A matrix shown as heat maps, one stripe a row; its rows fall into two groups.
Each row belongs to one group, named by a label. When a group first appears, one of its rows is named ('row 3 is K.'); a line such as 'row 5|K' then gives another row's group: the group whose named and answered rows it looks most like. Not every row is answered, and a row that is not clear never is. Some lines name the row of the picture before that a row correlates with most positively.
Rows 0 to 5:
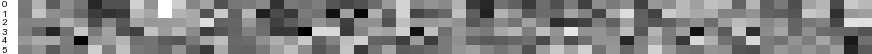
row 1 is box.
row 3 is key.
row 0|box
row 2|box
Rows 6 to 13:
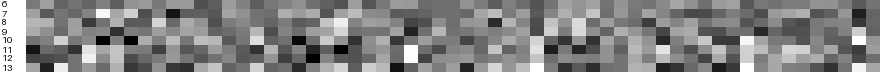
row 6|box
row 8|key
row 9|key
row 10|box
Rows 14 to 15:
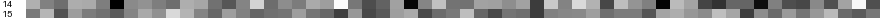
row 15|box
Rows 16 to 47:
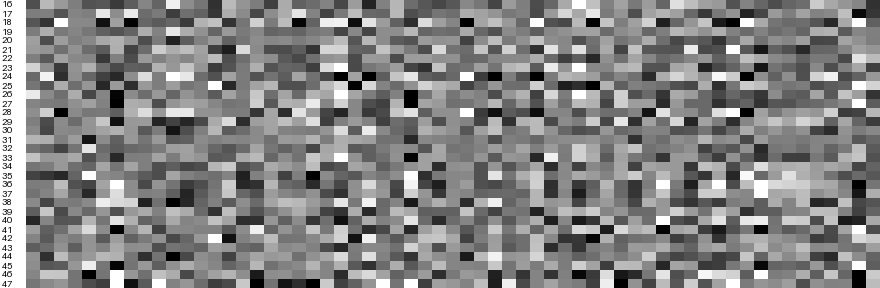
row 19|box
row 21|key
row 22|box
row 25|box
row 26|key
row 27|key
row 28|box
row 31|key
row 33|key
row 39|box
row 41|key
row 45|key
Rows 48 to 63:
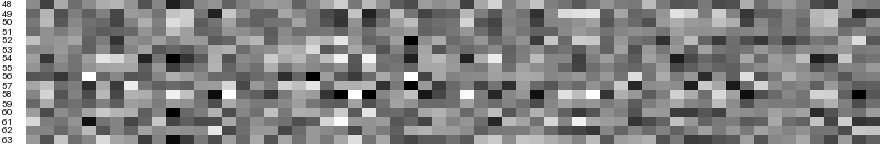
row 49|box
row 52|key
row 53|key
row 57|key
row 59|box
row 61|key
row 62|box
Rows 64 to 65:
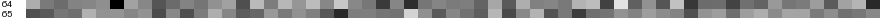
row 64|key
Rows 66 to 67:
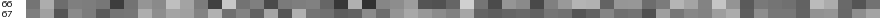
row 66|box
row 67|box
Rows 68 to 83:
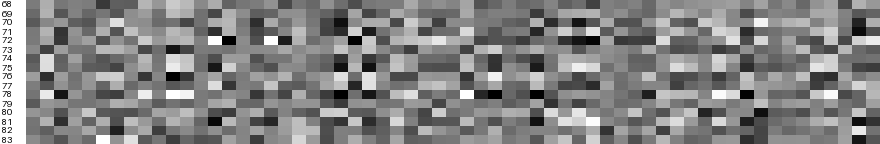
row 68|box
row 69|box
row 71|box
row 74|box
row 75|box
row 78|box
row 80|key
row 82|key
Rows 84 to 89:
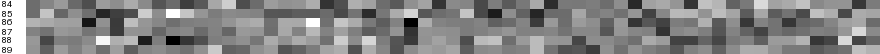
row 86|key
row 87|key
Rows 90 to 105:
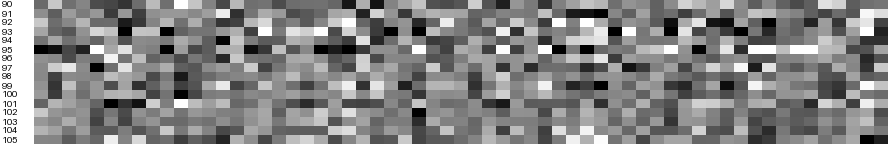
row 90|box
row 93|key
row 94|box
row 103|key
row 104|key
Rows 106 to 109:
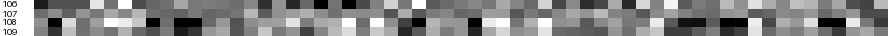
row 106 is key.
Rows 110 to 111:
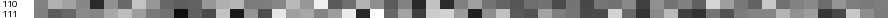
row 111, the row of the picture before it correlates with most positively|108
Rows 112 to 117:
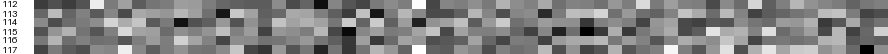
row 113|box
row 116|box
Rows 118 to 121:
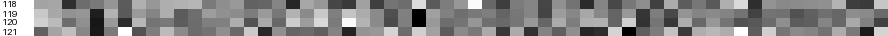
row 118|box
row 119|key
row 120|key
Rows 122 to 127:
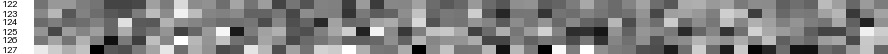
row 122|box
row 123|box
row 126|box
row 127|key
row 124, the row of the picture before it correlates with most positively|121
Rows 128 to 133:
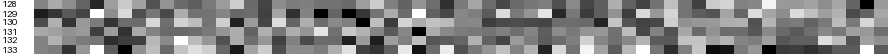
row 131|key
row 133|key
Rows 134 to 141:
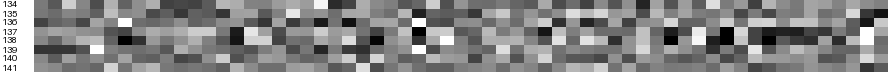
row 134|key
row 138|key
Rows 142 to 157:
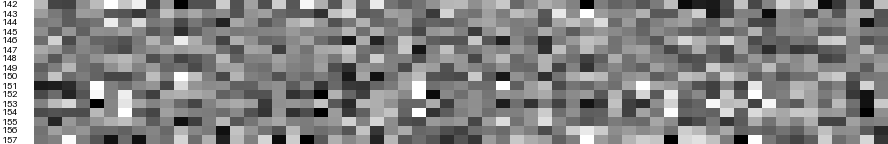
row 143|key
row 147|key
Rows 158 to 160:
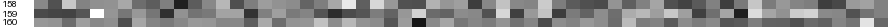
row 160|key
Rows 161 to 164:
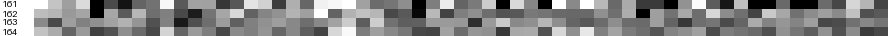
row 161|key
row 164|key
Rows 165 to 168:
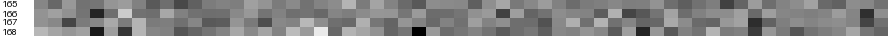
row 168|key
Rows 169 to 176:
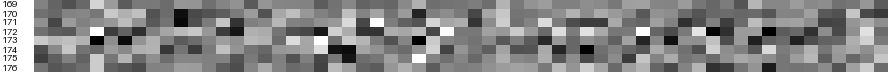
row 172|key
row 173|key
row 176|key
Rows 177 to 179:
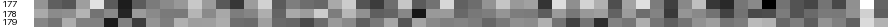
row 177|key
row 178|key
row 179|box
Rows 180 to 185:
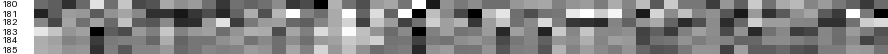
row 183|key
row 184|key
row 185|key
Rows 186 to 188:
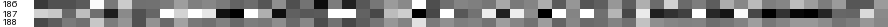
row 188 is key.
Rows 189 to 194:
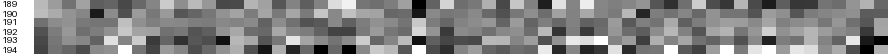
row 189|key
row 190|key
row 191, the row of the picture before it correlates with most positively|186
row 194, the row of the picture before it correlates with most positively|186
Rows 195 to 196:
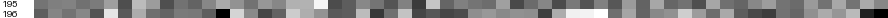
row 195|key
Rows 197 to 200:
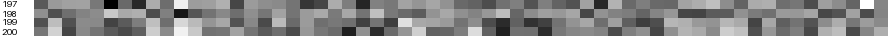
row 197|box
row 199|box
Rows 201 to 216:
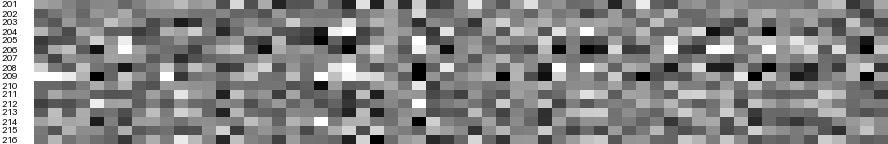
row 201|box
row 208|key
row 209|key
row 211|box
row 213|box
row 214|key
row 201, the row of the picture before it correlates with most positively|200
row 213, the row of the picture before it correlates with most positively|200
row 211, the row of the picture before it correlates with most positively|200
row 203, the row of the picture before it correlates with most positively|198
